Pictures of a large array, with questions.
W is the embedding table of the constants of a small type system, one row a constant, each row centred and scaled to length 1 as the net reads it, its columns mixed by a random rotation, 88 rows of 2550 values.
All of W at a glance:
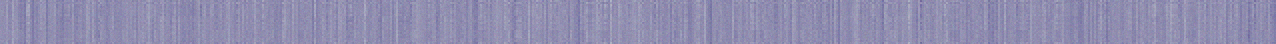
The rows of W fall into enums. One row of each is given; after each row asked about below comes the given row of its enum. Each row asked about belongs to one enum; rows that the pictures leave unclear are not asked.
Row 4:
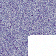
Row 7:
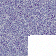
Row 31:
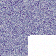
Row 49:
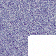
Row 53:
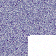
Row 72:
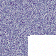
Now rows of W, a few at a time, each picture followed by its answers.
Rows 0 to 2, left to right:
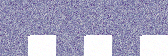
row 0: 72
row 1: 7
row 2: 72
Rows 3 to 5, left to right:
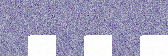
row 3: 7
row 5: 49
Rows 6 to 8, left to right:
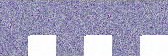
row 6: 4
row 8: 72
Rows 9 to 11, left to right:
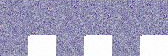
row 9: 31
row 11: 7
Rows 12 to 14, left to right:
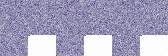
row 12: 7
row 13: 31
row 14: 72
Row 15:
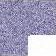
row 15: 31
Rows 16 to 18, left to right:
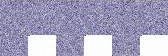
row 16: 72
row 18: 31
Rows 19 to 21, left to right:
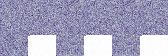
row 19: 4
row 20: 31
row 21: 31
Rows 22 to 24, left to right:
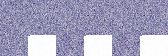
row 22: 72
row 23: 4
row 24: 4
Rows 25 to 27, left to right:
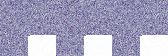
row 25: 72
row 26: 31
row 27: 72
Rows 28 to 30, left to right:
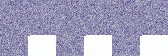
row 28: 72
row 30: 31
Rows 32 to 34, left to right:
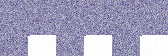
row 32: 53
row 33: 7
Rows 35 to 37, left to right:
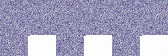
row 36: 53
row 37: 72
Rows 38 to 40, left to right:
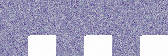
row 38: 49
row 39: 7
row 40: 72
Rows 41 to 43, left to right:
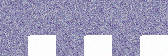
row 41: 72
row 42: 49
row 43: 49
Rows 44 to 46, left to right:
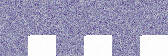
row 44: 7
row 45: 31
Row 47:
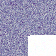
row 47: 72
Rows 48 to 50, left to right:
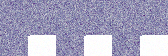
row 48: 72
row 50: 4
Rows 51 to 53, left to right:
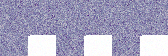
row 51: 7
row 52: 4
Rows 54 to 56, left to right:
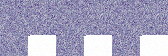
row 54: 7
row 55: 72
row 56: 72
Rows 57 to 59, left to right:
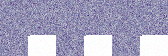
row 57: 72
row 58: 4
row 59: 7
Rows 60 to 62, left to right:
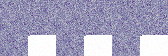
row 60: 49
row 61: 49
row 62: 7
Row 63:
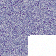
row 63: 31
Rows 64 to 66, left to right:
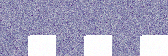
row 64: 4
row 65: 53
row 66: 7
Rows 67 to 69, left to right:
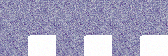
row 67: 49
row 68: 49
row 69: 49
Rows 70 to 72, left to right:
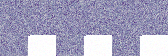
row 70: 7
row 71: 31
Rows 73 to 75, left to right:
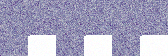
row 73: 31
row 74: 49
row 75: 49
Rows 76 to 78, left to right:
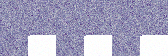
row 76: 4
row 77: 49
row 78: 7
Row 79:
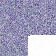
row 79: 7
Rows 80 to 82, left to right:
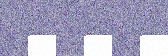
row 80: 4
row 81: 31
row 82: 4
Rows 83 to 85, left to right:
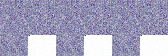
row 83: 7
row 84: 7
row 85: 7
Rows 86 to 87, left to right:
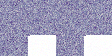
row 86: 53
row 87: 72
